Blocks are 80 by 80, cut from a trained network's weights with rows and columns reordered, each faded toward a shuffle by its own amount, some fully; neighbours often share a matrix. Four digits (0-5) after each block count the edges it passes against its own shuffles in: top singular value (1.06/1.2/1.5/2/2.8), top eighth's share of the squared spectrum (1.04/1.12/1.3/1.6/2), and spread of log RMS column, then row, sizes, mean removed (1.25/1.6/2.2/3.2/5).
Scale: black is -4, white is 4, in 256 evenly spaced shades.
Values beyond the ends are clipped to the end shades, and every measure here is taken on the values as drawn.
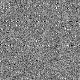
2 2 1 2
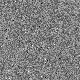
0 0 0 0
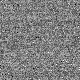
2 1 0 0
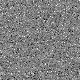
1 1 0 0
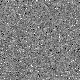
0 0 0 0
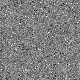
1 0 0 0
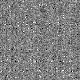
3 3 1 2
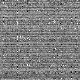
4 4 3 1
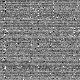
4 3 2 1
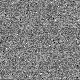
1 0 0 0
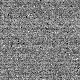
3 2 0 0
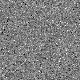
1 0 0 0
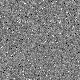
0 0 0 0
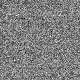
1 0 0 0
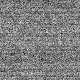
3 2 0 0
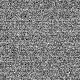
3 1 0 0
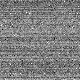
4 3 1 1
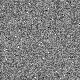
0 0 0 0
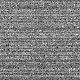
4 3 1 1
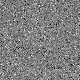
1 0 0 0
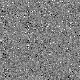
2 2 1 1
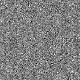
2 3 1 2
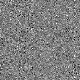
3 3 2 1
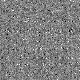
2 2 0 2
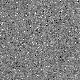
1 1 0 1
